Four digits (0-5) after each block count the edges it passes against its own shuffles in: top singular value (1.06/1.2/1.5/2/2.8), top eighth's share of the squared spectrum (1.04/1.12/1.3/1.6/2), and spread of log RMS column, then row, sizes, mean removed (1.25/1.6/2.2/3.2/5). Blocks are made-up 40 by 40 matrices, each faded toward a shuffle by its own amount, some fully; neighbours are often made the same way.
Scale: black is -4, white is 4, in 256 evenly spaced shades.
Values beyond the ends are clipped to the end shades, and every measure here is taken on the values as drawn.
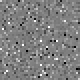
0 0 0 0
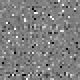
2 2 0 0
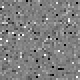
1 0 0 0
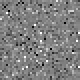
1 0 0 0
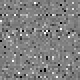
2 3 0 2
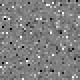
0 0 0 0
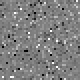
0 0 0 0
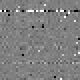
4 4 0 1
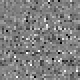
3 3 1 2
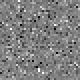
1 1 0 0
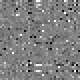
3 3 1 2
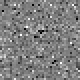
2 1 0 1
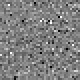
2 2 0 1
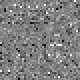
2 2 0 1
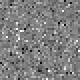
1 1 0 0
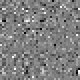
3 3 2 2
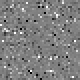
1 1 0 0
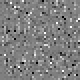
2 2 0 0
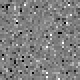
0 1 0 0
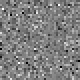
2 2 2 0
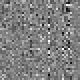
3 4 3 1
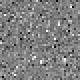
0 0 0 0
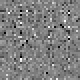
3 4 1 1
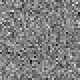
2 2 0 0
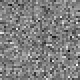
0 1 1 0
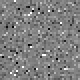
0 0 0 0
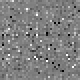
1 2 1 1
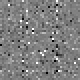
1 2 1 1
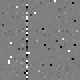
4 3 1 0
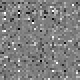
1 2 1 2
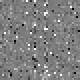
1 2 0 0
